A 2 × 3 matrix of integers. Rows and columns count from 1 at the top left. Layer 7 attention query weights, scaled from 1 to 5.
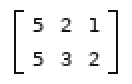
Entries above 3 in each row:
1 1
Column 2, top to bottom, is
2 3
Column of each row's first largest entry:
1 1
